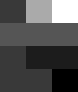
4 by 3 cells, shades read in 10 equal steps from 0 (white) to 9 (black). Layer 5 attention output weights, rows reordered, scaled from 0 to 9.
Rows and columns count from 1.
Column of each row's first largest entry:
1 1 2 3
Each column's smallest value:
6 3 0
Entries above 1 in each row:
2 3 3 3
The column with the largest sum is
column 1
